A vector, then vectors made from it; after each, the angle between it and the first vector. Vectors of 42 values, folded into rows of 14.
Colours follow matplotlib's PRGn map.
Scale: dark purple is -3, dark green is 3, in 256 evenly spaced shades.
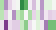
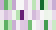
partly opposed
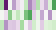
partly aligned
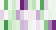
nearly opposite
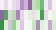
partly opposed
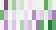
partly aligned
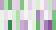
orthogonal
